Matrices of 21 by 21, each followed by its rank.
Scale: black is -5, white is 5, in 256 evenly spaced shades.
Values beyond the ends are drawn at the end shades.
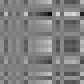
one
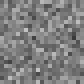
full rank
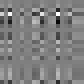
one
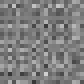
three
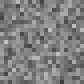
full rank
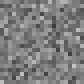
full rank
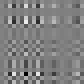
one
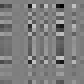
one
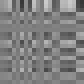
one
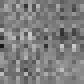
three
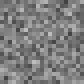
full rank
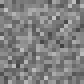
full rank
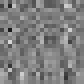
three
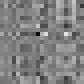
three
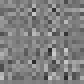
three
